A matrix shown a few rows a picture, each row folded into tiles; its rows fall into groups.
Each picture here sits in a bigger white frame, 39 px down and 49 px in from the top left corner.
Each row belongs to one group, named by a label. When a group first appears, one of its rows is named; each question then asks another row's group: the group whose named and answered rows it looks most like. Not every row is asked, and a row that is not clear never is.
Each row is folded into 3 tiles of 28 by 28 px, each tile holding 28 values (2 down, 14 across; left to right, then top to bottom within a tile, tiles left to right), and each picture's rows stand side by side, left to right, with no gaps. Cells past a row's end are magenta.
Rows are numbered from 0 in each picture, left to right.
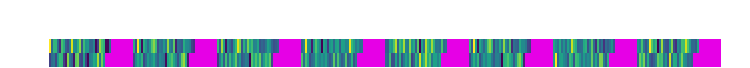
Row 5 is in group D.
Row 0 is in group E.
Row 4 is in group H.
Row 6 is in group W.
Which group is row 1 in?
D
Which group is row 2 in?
D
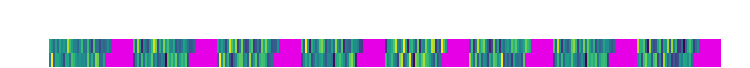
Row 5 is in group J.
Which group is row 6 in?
D
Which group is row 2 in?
W
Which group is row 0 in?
W
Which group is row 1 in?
D
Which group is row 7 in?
E
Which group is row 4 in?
H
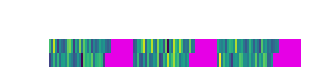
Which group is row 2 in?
W
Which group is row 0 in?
D
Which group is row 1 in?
H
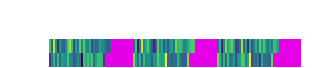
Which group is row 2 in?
J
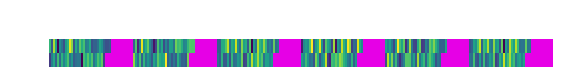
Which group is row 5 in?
H
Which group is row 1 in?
J
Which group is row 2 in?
H
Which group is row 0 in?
D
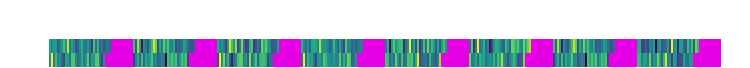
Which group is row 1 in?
D
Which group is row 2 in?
W
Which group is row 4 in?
J
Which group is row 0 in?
W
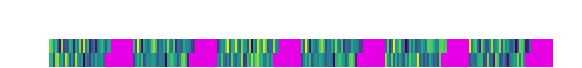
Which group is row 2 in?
H
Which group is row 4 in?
J
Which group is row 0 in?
E
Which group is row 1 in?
D
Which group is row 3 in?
D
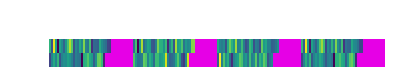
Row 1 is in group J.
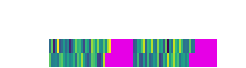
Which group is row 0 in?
J
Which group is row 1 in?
H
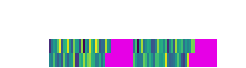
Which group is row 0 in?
H
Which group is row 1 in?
J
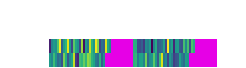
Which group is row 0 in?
H
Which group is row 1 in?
E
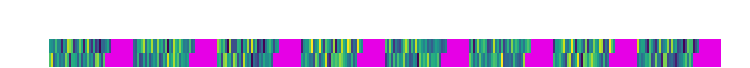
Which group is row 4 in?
D
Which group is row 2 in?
E
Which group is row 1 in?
H
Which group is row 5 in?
J
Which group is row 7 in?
E
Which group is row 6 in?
H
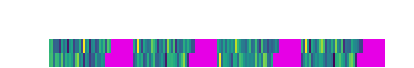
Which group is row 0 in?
E
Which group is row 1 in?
D
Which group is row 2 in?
W
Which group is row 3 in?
D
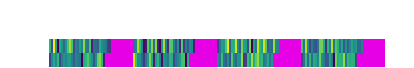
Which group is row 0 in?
D
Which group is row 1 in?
W
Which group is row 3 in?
D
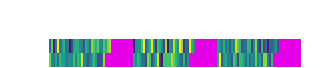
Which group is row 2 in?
W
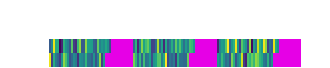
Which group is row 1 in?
J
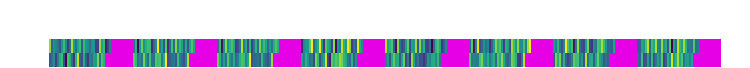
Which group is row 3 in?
H
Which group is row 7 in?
H
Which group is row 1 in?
J
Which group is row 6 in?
W
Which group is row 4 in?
E
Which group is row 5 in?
J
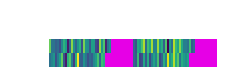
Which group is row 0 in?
E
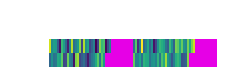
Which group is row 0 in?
E
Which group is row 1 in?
J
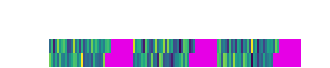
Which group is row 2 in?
E
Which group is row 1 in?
E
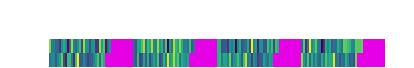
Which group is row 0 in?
E
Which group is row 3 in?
J
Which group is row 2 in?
E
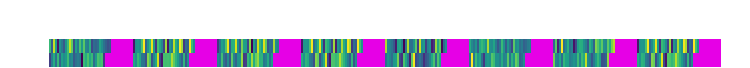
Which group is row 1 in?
H
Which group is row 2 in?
H
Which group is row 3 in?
H
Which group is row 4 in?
E
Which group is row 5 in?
W
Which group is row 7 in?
H
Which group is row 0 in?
D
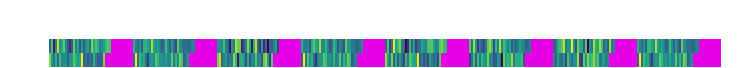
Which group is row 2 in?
W
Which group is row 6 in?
H
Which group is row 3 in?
W
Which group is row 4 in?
J
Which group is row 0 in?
J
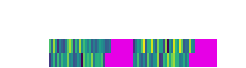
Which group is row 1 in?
H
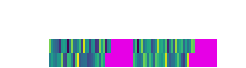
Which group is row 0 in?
E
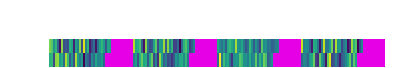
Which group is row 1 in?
E
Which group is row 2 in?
W
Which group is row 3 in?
E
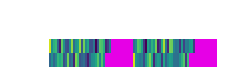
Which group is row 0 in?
E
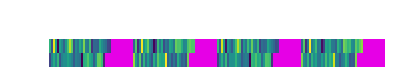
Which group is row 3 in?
J
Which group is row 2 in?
D
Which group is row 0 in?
D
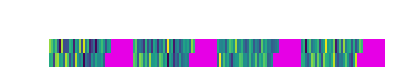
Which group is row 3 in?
J
